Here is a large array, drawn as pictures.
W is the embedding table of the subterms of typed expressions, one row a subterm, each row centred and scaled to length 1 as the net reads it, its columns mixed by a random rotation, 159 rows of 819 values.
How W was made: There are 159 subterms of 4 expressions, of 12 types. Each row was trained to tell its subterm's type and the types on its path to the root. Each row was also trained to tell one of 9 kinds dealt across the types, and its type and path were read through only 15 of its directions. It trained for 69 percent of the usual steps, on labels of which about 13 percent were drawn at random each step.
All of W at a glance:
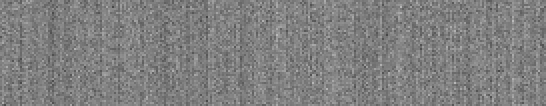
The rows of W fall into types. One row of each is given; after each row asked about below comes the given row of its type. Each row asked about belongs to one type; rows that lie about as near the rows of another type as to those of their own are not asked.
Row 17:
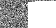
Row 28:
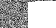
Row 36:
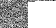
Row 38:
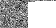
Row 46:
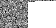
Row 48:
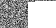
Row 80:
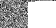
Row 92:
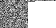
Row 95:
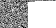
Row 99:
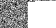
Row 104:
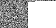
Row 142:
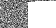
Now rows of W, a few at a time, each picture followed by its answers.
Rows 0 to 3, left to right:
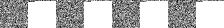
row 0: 46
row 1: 99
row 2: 38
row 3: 38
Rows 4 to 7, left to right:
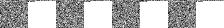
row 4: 99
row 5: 36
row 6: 80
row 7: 99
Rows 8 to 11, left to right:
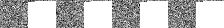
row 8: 80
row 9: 38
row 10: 104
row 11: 48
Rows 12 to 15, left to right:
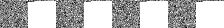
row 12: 17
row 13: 99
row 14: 36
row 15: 46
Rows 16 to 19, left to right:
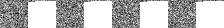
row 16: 48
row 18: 80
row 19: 104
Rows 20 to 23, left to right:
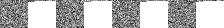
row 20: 80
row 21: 92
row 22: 38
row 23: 142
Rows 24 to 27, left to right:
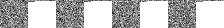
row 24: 95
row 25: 28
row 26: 99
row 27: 104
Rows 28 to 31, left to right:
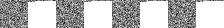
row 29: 92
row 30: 28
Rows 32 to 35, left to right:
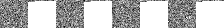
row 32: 28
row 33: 99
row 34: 92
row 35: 36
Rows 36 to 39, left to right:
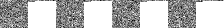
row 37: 104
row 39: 95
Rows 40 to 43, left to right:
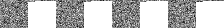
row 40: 92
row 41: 104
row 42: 38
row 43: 46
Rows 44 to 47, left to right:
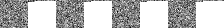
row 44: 17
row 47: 99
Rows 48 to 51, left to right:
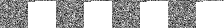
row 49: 46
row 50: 95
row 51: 38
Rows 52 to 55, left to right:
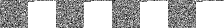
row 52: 38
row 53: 46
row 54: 92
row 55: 95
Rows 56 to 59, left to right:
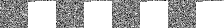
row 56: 104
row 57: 99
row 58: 28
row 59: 104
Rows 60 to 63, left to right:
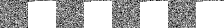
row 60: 142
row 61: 104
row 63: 99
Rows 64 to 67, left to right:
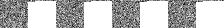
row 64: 28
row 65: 36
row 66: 17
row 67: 38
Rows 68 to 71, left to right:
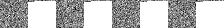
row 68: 17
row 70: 92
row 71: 104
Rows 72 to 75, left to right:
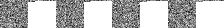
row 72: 46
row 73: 17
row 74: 46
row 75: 36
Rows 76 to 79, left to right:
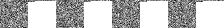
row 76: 95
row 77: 38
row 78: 48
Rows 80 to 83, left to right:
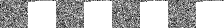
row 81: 99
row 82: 28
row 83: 38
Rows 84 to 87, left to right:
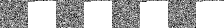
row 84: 36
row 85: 28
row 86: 95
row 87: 142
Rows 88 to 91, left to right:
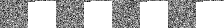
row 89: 95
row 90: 36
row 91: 28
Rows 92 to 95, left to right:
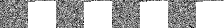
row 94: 80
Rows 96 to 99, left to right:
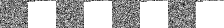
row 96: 142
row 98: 92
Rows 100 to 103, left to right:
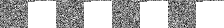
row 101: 95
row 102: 48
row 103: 17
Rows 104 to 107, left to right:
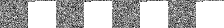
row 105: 46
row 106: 104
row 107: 92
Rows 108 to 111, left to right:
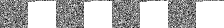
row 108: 28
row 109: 48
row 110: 80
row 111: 142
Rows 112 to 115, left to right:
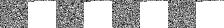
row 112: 95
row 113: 80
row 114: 142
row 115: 36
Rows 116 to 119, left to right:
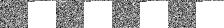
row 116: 36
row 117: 99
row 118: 17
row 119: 17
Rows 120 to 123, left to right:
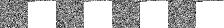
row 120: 28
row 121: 99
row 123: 95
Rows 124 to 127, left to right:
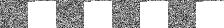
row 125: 36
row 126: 48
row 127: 80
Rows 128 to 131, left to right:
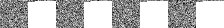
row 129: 36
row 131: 38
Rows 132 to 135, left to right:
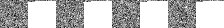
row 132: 80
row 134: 92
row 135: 80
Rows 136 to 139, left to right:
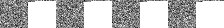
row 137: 17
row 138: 95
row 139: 36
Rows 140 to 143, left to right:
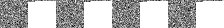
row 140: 48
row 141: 17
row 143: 104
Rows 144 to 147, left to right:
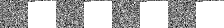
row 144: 99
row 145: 142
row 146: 36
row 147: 99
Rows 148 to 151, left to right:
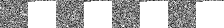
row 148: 104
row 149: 36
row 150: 36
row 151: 38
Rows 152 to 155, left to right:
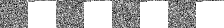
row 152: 104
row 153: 142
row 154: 28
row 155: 104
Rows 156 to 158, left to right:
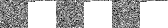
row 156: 99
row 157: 38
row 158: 95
